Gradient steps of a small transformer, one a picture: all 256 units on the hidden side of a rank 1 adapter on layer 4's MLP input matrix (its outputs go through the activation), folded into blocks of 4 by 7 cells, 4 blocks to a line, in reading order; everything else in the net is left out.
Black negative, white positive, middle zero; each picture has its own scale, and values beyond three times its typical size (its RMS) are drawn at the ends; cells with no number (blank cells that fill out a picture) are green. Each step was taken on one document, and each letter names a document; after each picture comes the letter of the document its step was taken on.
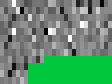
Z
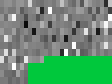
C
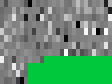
C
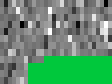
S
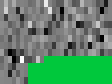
S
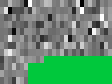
Z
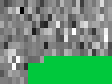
Z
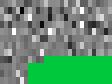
Z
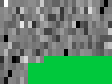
S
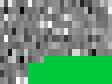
C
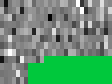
Z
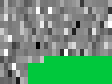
C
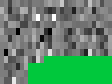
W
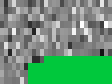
Z
